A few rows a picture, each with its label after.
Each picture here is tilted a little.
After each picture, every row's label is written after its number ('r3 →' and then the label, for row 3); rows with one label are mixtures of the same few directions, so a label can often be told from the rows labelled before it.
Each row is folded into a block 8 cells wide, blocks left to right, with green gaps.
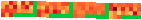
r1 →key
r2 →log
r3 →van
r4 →log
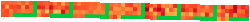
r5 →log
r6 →log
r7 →log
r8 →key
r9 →log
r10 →log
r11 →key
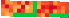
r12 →log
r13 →key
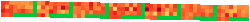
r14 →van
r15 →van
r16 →key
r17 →log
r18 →log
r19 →van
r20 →key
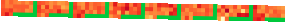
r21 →van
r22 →van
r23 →van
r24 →key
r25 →van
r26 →key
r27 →van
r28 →van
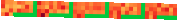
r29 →key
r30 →van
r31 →van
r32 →key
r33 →key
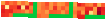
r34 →log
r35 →van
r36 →log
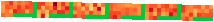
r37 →van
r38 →key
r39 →key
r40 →van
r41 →log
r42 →key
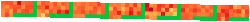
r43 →key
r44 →van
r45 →log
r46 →log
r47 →log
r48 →log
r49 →key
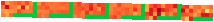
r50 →log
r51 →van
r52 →key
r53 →van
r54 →key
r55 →van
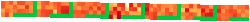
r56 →key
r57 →log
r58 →log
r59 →key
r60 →van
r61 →log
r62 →log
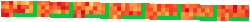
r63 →van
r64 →van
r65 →key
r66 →van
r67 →van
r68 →log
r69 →key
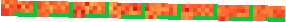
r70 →log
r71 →key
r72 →key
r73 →van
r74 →key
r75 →log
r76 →van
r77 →log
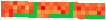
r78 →key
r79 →log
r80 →log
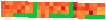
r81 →log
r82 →key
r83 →log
